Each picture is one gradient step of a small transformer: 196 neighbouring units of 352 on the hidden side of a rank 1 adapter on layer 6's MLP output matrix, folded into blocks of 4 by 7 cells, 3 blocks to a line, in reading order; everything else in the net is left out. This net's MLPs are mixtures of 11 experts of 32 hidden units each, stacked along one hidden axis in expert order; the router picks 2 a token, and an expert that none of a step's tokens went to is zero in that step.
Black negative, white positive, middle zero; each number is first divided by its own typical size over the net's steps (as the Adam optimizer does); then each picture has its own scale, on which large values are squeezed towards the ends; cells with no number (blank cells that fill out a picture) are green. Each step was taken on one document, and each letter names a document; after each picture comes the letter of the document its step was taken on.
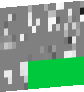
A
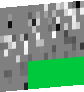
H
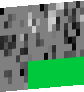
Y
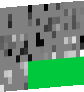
H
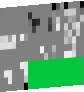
A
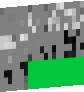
A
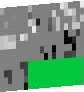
A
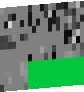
Y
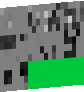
Y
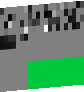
Y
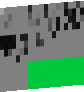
H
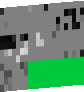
H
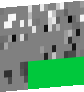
Y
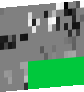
A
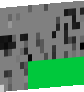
H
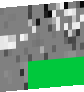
Y
